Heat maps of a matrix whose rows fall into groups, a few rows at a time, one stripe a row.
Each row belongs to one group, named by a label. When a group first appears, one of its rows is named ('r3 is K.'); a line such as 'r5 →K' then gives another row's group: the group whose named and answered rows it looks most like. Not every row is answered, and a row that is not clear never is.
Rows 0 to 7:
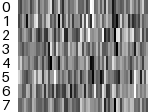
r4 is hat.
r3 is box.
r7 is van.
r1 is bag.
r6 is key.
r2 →van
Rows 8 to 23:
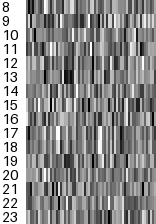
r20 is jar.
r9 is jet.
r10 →bag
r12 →key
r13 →key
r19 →key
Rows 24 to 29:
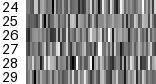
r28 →jar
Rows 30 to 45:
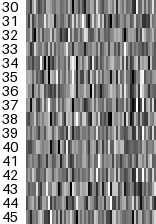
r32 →bag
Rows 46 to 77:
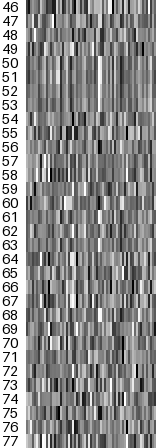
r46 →van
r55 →jet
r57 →jar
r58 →jar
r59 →bag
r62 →bag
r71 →van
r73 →box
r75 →hat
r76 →jet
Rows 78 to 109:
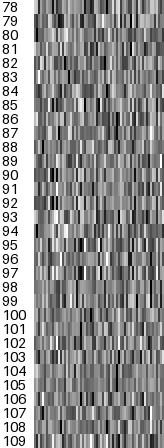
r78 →jet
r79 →van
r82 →key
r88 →bag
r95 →jar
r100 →jet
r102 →box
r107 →bag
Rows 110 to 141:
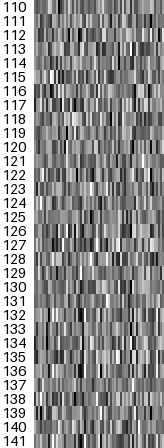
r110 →van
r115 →jar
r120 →box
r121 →van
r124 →key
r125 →jet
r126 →van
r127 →jet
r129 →bag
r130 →van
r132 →jar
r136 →jar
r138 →jet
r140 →jet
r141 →jar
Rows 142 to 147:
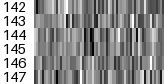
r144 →jet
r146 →bag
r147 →bag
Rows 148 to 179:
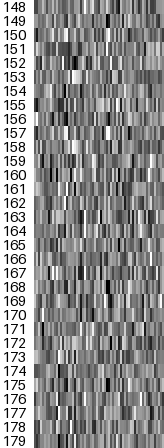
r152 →key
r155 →van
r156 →hat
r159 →bag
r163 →jar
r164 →box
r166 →key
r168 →hat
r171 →bag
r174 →van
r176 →box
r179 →van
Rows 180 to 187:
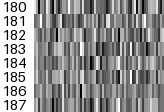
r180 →jet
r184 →jet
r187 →jet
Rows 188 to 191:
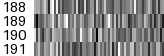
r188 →jar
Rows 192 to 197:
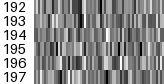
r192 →key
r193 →jar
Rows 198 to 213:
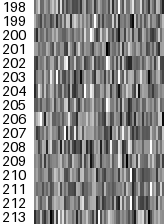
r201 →hat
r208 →key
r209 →jet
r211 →bag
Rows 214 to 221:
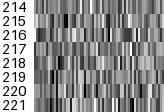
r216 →jet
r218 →van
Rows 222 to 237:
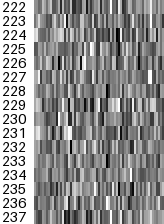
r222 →key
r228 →hat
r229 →jet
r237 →key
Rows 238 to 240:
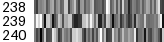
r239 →key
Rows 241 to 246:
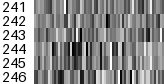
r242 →hat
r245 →key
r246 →van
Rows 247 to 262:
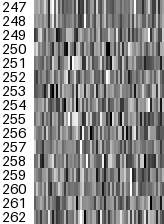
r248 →jar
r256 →jet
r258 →bag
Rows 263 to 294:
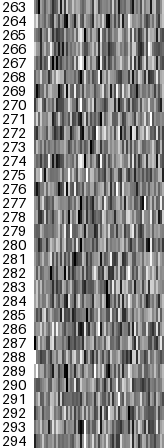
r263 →box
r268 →jar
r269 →van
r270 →bag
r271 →key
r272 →van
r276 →van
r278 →key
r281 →key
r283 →jet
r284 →hat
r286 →jar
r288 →jet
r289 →hat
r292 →bag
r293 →jar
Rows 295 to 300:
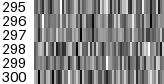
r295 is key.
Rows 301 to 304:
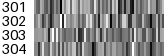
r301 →box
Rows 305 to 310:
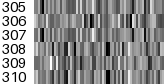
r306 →jet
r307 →bag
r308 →hat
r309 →box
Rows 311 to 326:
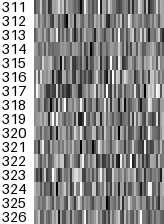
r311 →jar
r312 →hat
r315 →key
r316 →jet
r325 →hat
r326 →box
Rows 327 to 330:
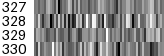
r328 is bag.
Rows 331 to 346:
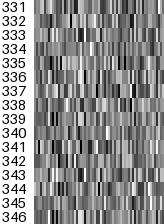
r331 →key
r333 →jar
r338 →van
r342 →van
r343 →jar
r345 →bag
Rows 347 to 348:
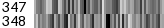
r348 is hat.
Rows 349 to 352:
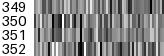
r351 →jet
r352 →jar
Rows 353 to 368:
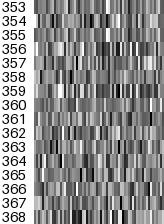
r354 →jet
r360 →bag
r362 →jet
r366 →bag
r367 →jet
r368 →key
